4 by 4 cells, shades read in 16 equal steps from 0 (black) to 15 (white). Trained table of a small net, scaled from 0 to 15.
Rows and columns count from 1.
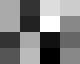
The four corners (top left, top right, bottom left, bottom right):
10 12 5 8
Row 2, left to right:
10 2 15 8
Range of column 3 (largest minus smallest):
15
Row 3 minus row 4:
-2 -1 1 -2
